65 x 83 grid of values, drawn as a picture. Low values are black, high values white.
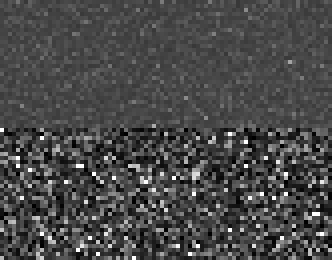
Histogram: skewed, a long tail of high values. Odd rows or columns: none. Stripes: none. Average level on the scale: 30%. Slope: none. Grain: fine. Seam: horizontal, 50% of the way down, the top part calmer.
